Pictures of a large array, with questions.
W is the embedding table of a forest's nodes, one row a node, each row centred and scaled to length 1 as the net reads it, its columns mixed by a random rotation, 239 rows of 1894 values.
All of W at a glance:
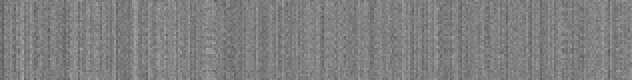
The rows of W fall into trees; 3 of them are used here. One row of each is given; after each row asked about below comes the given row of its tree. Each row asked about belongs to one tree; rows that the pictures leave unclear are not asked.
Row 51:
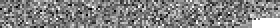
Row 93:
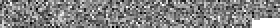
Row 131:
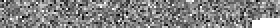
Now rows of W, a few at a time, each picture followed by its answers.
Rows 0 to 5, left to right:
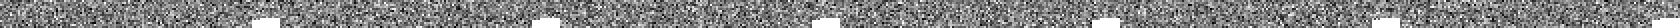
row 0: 51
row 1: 131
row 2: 51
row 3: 93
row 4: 51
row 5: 51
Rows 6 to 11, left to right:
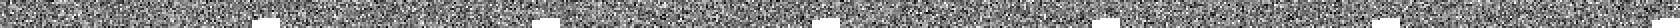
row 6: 93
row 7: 51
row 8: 131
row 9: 131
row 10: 131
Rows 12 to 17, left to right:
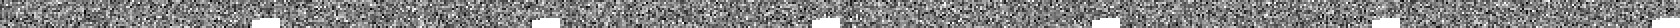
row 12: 93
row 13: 51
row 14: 131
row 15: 131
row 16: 131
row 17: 131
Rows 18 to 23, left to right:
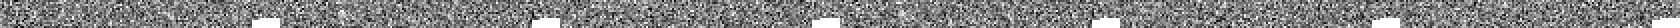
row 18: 93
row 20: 51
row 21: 93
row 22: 131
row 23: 131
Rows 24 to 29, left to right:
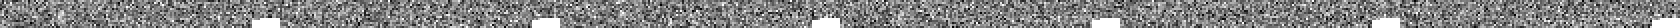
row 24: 93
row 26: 93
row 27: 93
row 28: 131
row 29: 93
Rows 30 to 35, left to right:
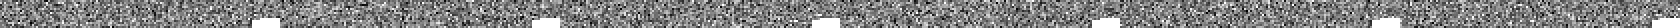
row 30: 93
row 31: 131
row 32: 93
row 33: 131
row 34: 131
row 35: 93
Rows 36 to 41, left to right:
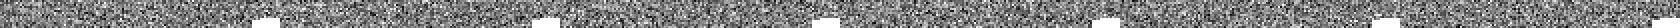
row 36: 131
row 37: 131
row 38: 51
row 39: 131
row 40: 93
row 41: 93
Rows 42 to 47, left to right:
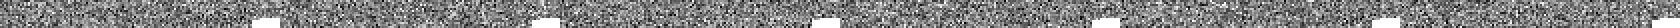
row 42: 131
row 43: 51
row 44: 93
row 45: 131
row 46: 131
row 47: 93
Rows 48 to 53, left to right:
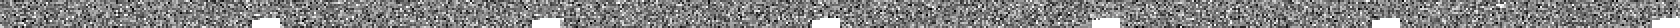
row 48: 93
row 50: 93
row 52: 93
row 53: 131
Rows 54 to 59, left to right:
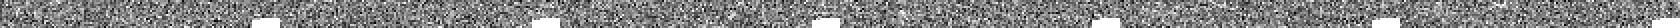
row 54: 93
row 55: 51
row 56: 51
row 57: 93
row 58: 131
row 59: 131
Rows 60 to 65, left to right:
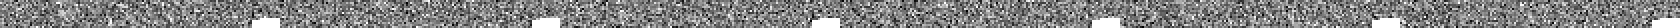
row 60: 93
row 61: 131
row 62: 93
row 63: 131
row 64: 93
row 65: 93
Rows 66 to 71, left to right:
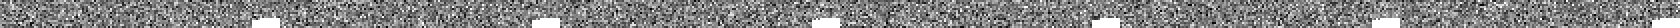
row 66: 93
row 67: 51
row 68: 51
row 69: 93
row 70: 51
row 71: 131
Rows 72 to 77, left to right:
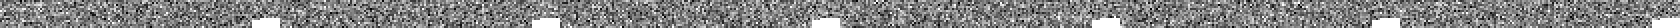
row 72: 131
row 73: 51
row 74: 51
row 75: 93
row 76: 93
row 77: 131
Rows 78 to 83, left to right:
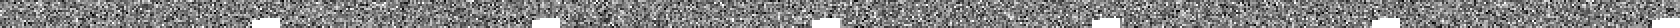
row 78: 131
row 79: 131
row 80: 93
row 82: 93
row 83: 131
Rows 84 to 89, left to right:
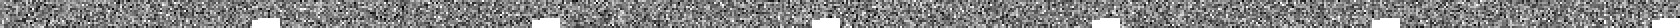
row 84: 93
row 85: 131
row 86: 93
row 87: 51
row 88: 93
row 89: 93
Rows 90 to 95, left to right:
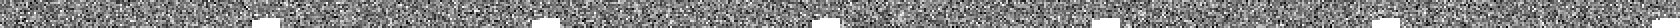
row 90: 93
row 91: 93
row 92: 93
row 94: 51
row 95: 51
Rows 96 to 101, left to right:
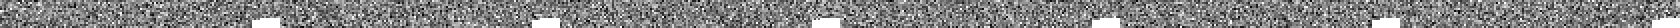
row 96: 131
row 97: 93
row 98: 51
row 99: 93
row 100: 93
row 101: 131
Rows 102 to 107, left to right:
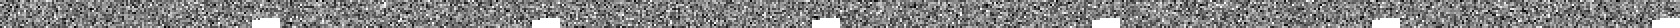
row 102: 51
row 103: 131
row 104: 93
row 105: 131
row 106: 131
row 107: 131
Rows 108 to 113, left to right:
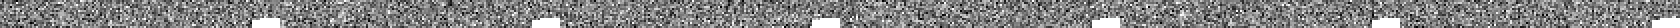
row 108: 93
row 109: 93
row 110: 93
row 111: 131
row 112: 93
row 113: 93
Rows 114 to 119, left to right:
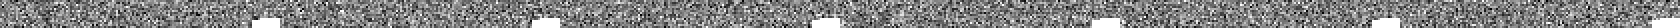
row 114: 93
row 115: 93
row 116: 93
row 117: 93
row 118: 93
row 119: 51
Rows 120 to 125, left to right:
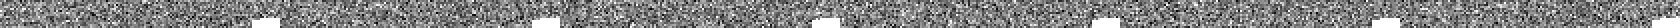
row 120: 131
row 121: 131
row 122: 51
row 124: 93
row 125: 131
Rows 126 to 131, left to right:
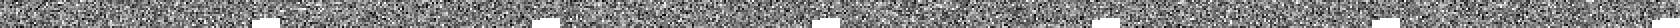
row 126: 93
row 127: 131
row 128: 131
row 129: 131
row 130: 93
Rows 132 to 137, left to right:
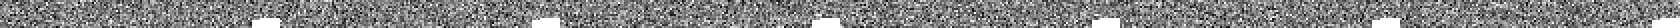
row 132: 93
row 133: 51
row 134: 93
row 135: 93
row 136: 131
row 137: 131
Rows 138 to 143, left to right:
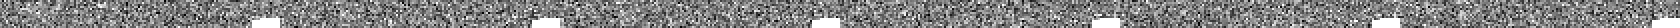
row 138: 131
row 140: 93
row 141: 93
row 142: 93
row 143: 93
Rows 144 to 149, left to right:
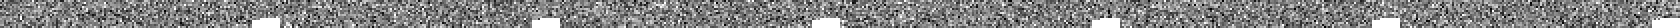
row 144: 131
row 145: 51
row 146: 131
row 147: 93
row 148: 51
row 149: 51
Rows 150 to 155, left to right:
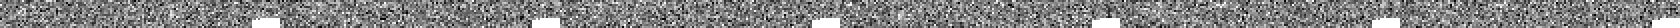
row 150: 51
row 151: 131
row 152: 131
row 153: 93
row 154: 131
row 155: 131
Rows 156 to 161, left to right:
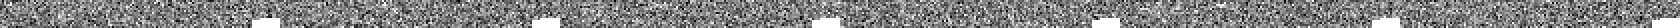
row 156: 93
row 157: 131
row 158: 131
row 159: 93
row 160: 131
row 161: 131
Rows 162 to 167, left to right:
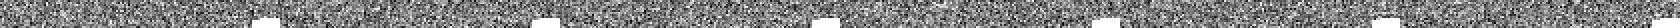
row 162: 93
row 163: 93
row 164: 93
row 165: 131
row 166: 51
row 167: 93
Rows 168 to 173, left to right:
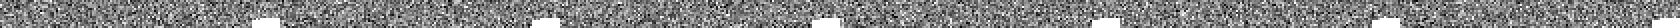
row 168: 51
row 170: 93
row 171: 93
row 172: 93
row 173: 93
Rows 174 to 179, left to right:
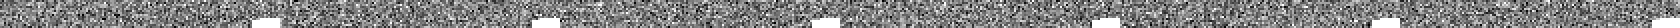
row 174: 131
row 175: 93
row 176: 131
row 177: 131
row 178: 93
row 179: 131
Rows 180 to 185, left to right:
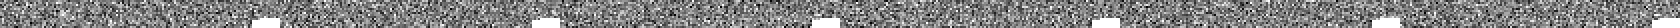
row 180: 93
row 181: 51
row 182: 93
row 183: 93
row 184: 131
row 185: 93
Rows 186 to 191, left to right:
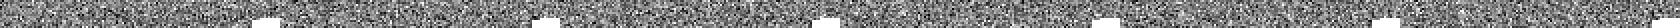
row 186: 131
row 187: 93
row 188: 131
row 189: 93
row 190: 93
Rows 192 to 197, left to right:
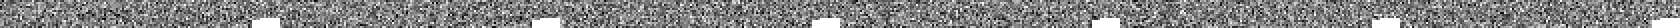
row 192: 131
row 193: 131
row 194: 93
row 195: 93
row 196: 93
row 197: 51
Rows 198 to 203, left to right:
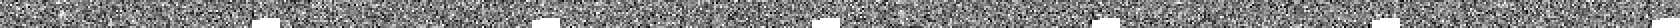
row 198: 93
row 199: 51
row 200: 131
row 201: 93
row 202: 93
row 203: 131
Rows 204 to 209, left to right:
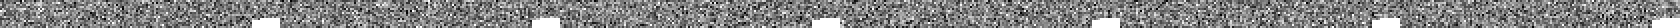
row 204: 131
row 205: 131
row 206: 131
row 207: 93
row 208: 93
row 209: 131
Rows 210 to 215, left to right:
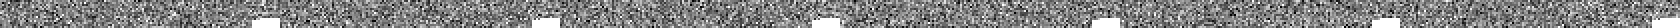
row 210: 51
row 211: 51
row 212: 51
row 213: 93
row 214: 93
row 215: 51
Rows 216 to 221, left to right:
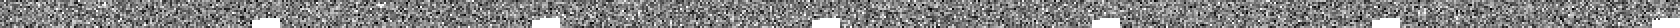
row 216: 131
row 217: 131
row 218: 93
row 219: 51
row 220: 131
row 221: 51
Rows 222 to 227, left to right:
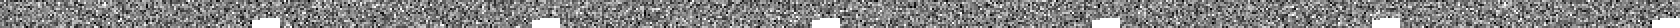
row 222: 131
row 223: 51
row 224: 93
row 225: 131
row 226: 51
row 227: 131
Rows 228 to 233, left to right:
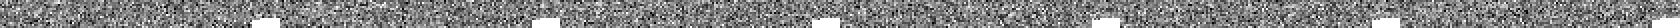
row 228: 93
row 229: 131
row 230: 131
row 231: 51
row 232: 51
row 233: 131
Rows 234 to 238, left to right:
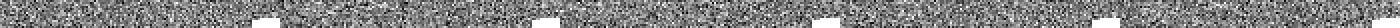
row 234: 93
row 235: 131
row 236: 131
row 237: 93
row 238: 131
